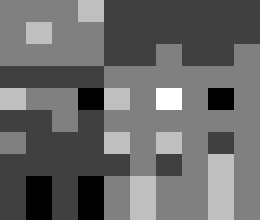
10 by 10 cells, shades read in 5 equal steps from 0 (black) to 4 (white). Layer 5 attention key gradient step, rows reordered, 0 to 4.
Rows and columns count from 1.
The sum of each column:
16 13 15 11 18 19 20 17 17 18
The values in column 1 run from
1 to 3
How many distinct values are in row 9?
4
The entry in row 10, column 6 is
3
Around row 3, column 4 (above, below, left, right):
2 1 2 1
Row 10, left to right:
1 0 1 0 2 3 2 2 3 2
